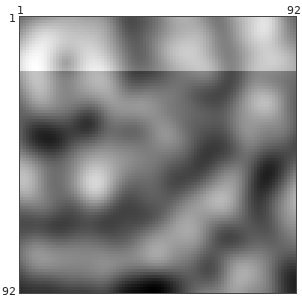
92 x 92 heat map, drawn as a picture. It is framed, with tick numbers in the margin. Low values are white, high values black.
Concentric rings centre on the top left. The bottom part is higher, past a seam about 20% of the way down. The ninth with the lowest average is the top left. There are no lone odd cells.
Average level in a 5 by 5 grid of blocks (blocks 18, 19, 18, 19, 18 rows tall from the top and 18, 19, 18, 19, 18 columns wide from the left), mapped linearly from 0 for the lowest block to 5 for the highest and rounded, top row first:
01321
33453
53455
44435
44444
